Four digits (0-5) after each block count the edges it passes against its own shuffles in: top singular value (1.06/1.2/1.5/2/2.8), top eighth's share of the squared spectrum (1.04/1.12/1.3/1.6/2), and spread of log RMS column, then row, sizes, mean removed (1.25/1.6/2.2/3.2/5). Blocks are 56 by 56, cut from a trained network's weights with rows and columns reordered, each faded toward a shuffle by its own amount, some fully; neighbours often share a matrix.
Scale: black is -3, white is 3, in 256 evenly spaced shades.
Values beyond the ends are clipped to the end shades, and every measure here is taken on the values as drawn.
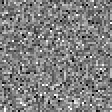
0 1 0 0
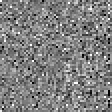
2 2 1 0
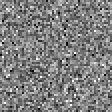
1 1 0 0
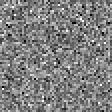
0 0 0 0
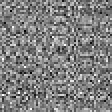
4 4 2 2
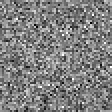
2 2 0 0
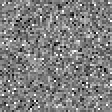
0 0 0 0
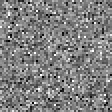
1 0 0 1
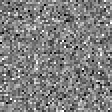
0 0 0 0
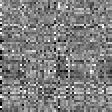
4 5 2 3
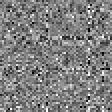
3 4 2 2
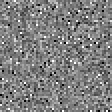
0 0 0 0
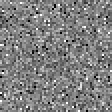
0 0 0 0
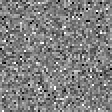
0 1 0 0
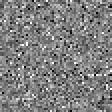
2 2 0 1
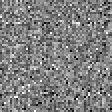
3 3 0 1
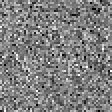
2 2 1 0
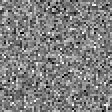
0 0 0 0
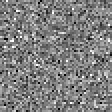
2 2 0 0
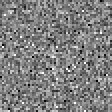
1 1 0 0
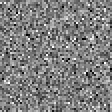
3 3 1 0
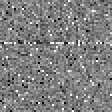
2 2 0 1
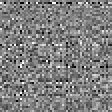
4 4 1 3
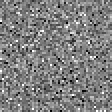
1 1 0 0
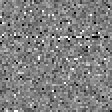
2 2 0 1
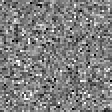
2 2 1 0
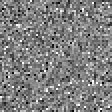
1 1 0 0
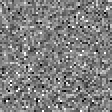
2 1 0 1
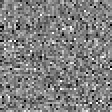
3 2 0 2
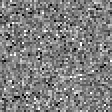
1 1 0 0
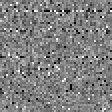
2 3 0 2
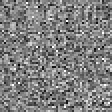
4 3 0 1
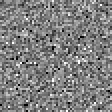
2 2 0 0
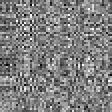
4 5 2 3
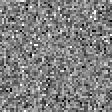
0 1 0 0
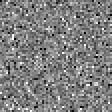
0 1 0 0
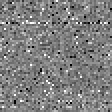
2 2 0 1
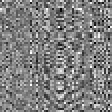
4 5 4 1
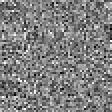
3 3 2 0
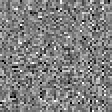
3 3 2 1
